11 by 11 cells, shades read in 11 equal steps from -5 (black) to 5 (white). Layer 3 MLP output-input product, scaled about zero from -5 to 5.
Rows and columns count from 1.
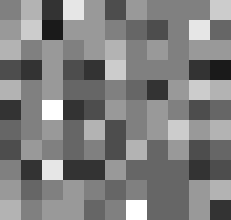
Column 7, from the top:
1 -1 0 0 -1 0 0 2 -1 0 5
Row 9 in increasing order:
-3 -3 -3 -3 -2 -1 -1 -1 0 1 4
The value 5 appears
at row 6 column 3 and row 11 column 7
